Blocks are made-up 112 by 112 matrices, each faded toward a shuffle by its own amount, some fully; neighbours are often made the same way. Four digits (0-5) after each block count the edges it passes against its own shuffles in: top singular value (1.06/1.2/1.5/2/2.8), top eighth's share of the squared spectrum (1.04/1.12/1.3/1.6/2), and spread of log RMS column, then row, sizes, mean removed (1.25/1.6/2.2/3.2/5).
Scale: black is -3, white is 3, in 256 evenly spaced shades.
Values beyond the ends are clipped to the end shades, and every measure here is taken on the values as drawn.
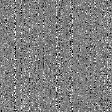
2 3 4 0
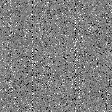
2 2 2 0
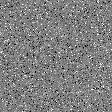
0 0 0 0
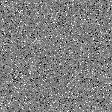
2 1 1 0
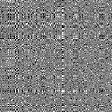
5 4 3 3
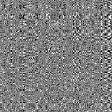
5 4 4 3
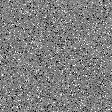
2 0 0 0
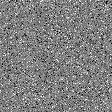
2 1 0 0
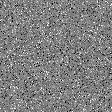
0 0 0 0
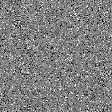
3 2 1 0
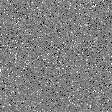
3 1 0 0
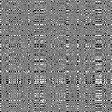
5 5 4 4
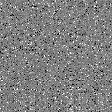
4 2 1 1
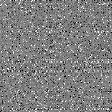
4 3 2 2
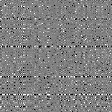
5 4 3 3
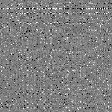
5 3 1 2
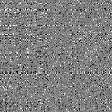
5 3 2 3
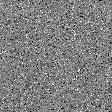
0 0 0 0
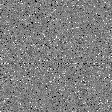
2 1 0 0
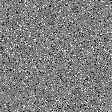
0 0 0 0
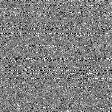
2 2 0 4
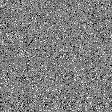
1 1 0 2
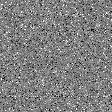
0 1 0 1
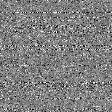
2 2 0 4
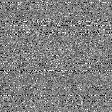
2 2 0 4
